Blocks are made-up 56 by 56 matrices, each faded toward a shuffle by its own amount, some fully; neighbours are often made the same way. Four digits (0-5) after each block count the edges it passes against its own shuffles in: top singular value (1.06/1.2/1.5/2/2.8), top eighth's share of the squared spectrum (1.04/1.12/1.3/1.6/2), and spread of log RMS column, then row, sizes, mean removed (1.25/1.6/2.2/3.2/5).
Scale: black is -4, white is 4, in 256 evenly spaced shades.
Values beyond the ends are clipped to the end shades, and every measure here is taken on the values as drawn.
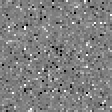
0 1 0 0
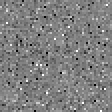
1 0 1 0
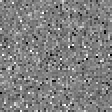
2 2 0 1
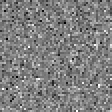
1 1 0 0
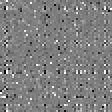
4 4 2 2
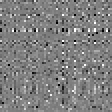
4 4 2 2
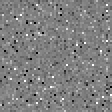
1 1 0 0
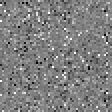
1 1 2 0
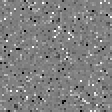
0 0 0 0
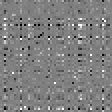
5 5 3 3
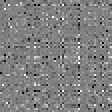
4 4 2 2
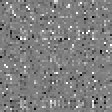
3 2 1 0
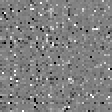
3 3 1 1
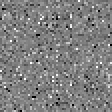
3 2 1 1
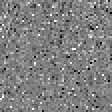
3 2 0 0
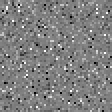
0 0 0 0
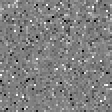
1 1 0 0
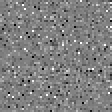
2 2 1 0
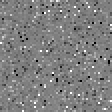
0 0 0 0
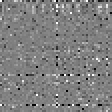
4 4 2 2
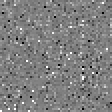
3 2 0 0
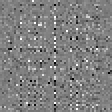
4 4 2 2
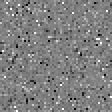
0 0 0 0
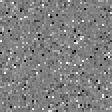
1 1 0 0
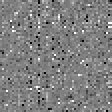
3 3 2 0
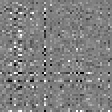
4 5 3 3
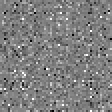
3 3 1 1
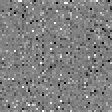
2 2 1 0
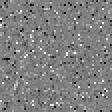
0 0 0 0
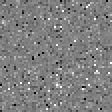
1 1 0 0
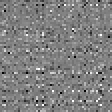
4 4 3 2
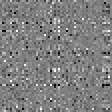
4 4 3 2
